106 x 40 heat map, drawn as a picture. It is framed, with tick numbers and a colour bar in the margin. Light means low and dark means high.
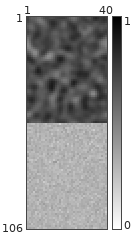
The table splits into 2 rows of 1 panel. Panel 1,1: high, blotchy. Panel 2,1: low, fine-grained, faint in contrast.
